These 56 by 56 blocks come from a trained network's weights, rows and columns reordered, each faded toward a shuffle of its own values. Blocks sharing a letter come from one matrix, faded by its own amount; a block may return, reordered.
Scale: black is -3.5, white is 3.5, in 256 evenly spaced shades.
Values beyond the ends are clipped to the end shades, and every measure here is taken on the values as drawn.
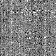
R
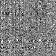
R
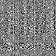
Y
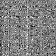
R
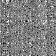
R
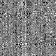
R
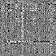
Y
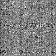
R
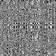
Y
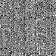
R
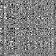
Y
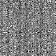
R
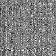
R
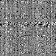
Y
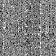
R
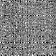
Y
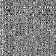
R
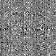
Y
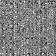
R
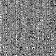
R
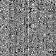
R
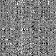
Y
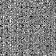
R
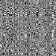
Y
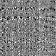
Y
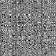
Y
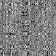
Y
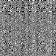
Y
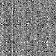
R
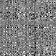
Y
